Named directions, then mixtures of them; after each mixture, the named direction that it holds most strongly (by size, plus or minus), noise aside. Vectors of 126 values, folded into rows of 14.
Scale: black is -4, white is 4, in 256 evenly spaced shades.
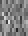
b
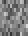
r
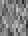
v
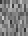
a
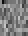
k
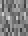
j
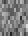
r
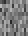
a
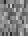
r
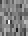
b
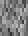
v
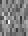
b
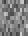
r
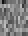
k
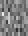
j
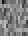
k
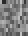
r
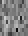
b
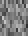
v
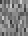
a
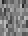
k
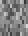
r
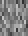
v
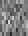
b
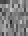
a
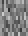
j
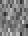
r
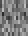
j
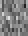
j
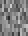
j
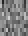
j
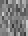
v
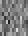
b
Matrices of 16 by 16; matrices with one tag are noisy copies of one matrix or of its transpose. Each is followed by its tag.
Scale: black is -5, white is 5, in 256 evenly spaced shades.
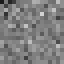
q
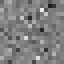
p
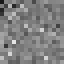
q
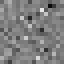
p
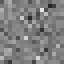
p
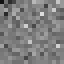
q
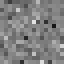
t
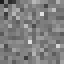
q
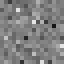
t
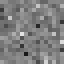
t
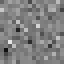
p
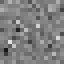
p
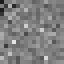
q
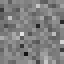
t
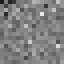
q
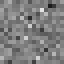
p
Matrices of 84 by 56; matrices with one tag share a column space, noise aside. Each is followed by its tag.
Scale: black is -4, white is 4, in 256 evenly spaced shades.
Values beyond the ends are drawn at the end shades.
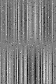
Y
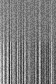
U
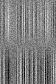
Y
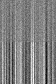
U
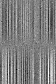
Y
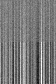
U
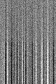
U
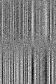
Y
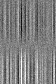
Y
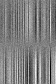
Y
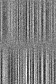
Y
